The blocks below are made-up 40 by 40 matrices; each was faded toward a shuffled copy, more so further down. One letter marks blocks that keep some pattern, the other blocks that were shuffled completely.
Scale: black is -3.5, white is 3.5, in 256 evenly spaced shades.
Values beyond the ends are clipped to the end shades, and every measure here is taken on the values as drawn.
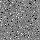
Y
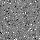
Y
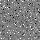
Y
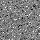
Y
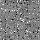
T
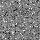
Y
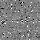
T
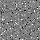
T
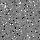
Y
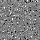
T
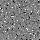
Y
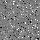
Y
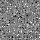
T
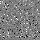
T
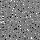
T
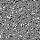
Y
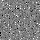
T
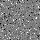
Y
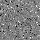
Y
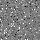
Y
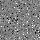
T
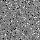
Y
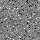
Y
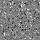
T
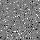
T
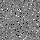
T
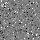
Y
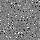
Y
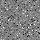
Y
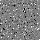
T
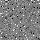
T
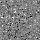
Y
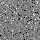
Y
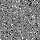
Y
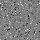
Y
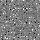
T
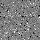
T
